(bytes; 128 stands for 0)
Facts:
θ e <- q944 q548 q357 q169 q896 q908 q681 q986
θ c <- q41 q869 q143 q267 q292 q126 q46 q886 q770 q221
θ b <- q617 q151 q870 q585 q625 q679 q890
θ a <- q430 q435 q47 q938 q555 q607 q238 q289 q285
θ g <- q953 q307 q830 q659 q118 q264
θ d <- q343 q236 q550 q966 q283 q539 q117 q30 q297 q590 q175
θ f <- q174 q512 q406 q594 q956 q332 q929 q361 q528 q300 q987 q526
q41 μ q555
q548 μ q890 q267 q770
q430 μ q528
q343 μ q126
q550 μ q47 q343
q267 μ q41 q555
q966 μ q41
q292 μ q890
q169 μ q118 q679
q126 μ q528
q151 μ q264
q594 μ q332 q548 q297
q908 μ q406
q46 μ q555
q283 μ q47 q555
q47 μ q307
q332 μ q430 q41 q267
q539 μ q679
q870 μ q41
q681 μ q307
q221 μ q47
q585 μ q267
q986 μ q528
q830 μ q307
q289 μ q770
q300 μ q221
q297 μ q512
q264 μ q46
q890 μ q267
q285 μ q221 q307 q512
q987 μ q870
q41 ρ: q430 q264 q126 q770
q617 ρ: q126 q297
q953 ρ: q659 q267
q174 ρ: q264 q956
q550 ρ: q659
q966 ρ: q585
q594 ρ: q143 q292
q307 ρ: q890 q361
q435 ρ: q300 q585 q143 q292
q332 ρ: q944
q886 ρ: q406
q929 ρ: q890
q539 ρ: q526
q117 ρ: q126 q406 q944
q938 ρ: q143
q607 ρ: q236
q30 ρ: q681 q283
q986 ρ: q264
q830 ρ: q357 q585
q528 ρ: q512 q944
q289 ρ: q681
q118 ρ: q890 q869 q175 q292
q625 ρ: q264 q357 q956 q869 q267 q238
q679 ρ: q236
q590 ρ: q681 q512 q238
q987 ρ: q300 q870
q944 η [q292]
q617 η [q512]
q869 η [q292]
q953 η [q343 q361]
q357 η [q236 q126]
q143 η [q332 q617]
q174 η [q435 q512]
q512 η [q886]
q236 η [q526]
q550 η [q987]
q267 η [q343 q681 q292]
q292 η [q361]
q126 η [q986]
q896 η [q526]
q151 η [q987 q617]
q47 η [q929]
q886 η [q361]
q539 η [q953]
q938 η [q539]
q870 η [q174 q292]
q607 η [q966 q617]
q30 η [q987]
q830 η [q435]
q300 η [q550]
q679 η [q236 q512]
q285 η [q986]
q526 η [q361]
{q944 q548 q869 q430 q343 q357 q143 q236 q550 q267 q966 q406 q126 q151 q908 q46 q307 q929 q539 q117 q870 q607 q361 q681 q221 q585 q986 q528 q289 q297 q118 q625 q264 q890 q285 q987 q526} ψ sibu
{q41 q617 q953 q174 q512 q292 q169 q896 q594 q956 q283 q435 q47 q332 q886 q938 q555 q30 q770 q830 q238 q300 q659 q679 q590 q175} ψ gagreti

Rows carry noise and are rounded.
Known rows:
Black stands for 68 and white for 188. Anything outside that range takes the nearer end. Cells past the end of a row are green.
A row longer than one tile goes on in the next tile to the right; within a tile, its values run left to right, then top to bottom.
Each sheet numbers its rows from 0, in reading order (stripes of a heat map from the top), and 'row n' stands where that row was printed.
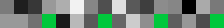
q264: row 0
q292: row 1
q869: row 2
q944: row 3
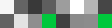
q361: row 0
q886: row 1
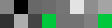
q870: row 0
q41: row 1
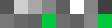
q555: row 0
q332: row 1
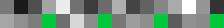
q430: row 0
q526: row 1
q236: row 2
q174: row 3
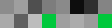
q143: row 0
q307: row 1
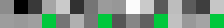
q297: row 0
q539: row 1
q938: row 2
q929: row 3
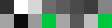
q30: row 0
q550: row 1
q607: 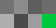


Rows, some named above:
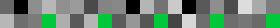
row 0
q625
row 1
q143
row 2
q944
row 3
q343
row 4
q555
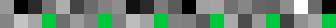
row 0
q285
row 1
q236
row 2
q285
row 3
q986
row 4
q607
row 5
q512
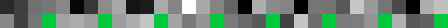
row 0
q151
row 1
q307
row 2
q221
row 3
q956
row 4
q357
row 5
q681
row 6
q47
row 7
q908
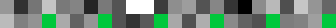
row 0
q117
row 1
q987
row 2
q679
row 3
q143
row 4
q548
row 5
q47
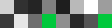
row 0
q267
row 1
q169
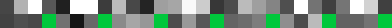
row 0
q896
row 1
q617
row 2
q126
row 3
q953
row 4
q283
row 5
q300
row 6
q435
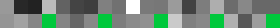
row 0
q46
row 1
q966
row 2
q594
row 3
q118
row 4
q607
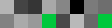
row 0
q126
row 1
q681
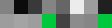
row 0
q307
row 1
q830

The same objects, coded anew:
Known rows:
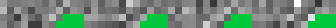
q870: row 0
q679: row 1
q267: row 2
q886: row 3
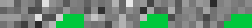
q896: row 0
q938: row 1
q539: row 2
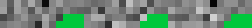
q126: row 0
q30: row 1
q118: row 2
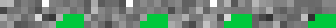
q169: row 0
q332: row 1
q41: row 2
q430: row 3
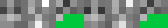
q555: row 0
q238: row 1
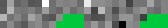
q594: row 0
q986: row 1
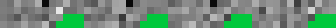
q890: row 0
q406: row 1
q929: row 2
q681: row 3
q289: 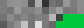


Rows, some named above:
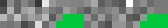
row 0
q830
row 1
q283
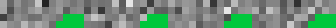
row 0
q46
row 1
q938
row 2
q681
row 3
q267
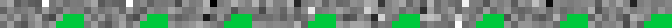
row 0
q283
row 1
q283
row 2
q987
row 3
q548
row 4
q307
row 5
q435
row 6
q607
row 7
q869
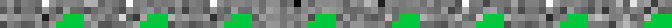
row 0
q47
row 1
q169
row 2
q47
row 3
q143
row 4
q607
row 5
q292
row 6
q47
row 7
q938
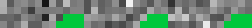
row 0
q151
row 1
q512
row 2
q300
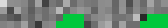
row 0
q908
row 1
q285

